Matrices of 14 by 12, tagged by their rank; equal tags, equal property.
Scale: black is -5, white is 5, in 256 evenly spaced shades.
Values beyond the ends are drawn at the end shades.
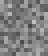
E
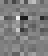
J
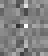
J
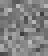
E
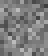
E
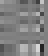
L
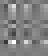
L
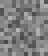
E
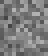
E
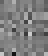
J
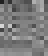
J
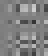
L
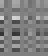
L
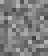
E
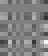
L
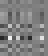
L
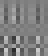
L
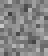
E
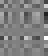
L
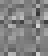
J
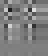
L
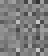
J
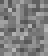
E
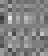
J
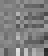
J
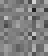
J
